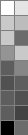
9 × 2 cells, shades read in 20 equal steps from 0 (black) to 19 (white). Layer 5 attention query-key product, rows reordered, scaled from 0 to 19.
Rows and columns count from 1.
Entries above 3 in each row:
2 2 2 2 2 2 2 2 1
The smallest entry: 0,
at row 9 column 1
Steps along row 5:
up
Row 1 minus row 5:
12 7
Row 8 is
7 5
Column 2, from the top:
17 14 8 15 10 7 6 5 8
